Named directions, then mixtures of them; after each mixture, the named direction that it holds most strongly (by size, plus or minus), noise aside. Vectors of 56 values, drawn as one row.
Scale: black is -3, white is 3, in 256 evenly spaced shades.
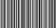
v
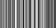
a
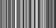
a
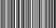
v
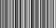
v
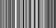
a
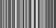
a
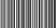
v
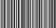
v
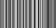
a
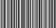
v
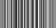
a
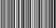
v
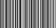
v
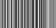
a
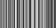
a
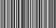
v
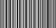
v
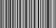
v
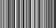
a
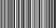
v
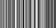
a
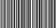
v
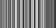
a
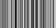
a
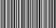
v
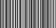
v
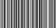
v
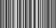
a
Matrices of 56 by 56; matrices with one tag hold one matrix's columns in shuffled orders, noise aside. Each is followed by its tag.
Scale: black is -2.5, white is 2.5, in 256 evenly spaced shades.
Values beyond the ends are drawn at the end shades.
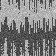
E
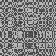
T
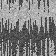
E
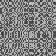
T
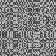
T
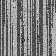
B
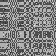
T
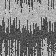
E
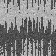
E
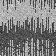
E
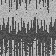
E
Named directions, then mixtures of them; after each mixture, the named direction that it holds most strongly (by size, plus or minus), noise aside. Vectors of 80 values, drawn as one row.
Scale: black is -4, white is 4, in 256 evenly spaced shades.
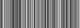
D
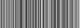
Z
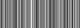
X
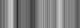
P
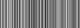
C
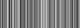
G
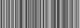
Z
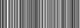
G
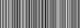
C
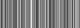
X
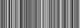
G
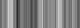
P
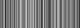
Z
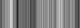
P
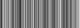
D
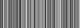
D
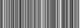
D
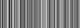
G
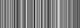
Z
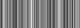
X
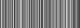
Z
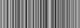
G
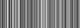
G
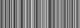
X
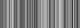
G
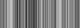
P
